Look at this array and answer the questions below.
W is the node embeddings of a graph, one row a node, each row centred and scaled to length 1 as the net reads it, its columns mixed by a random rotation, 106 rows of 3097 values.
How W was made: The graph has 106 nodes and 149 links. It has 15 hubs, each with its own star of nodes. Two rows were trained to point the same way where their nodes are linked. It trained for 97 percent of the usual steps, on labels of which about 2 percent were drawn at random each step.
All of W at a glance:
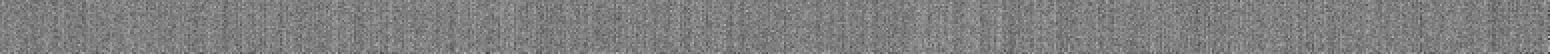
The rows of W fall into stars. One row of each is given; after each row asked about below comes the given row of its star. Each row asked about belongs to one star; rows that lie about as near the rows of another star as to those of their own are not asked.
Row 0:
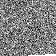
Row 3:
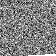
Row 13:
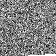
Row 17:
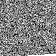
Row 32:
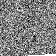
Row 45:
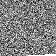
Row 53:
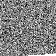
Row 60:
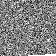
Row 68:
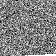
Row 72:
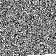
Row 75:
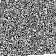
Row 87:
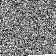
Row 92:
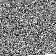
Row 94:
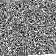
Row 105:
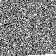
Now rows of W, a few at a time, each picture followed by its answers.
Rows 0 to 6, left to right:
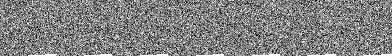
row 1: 17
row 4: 72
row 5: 72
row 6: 53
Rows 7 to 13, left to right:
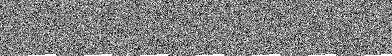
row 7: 94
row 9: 68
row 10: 92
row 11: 94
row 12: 0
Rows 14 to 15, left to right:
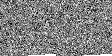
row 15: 92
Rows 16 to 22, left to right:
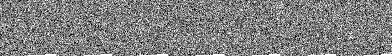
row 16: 3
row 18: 94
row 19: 92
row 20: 45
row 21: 0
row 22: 13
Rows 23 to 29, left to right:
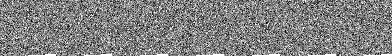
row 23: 13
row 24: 17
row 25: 53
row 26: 0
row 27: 87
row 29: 53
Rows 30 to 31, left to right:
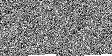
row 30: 0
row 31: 60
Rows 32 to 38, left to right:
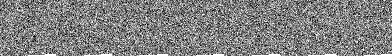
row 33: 94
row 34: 3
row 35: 105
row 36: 32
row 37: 72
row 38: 87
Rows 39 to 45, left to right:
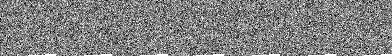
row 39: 105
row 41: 0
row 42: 68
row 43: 3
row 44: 32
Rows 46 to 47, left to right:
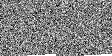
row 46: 3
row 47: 94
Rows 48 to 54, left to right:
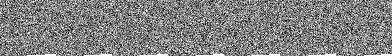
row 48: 92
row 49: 75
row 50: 72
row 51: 32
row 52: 53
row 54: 60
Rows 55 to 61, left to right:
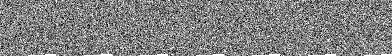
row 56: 75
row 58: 13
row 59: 3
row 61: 72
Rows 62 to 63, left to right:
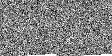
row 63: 45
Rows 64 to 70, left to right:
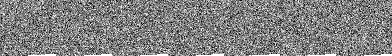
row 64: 87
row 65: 3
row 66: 0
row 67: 75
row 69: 68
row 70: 60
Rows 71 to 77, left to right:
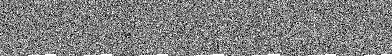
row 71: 72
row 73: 92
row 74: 75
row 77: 13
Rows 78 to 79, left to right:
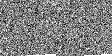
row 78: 3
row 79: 13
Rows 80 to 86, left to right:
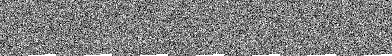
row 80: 13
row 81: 75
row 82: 60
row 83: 92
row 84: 60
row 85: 3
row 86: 94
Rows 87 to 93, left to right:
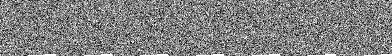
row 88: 17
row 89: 87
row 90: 94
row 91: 68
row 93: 94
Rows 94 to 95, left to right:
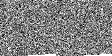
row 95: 75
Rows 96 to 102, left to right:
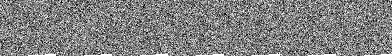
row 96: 0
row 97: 60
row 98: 75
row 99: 72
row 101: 17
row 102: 72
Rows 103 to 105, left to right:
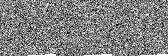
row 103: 0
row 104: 92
